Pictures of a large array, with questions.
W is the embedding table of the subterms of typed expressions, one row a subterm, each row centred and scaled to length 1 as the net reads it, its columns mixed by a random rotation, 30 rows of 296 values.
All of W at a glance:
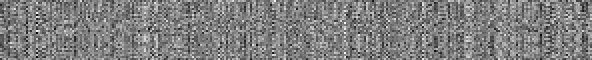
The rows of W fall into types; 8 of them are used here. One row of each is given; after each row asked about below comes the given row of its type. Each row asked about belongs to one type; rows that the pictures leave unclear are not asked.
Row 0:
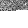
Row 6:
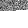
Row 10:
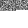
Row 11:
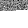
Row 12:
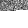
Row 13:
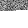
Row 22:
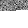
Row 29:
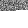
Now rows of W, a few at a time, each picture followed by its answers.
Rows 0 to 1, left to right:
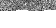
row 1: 12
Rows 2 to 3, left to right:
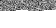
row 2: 22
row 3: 11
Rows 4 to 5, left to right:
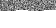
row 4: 12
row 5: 22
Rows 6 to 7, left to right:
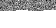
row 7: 11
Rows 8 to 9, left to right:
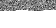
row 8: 6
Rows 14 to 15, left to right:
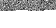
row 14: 29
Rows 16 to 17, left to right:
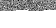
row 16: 11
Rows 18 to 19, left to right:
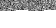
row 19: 12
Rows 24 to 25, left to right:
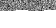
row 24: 10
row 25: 12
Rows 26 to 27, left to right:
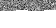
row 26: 11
